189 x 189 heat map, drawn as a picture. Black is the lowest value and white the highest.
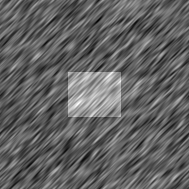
Ninth with the highest average: centre. Grain: diagonal, up to the right. Slope: none. Odd patch: higher, in the centre.
